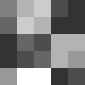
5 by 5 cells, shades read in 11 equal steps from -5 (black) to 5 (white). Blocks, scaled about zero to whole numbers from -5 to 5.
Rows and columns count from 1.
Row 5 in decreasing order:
5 5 1 -2 -3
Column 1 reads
0 -1 -3 -3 1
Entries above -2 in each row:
3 3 3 3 3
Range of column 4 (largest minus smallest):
5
